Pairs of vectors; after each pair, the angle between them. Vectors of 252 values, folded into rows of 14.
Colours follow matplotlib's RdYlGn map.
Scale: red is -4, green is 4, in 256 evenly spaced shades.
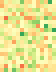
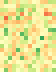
partly aligned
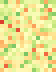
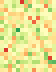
partly opposed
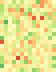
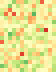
partly aligned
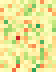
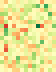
partly aligned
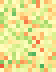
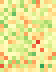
nearly parallel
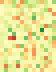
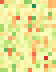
partly aligned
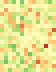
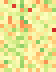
partly aligned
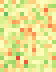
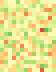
orthogonal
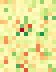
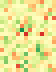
nearly opposite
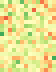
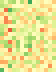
partly aligned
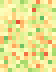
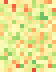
orthogonal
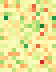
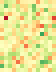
nearly opposite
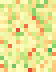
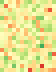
partly aligned
